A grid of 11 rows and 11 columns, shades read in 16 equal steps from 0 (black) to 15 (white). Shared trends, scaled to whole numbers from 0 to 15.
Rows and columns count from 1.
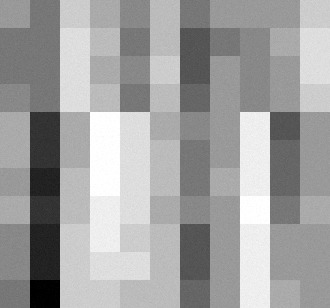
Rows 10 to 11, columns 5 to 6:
13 11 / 11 11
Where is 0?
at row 11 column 2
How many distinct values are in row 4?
7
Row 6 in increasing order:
3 6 7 9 9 10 10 11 13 14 15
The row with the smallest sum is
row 2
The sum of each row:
103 99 101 101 106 107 107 110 105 105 101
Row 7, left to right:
9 2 11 15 13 11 7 10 14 6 9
